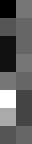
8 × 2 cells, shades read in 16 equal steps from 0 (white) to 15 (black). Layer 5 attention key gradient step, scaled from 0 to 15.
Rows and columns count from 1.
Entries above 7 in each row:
2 2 2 2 2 1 1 2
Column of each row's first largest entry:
1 1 1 1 2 2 2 1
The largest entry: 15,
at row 1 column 1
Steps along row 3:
down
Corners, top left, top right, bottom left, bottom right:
15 8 10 9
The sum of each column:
76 74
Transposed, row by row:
15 10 14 14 8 0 5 10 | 8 9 9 8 9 11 11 9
